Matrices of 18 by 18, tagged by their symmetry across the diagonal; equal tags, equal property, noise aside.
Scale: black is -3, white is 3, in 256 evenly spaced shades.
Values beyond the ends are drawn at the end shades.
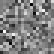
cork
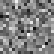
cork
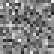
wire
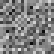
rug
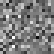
wire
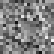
cork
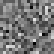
rug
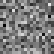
wire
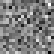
wire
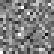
wire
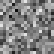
rug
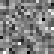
cork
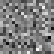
cork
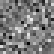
rug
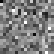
wire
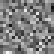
cork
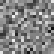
rug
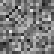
rug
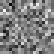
cork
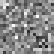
rug
